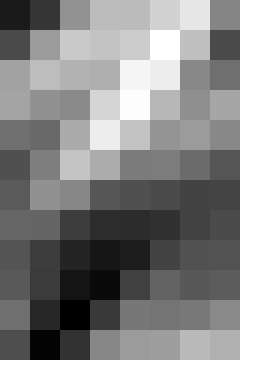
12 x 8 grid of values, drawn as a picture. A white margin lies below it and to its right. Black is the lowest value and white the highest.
Grain: diagonal, up to the right. Ninth with the lowest average: bottom left. Average level on the scale: 50%.
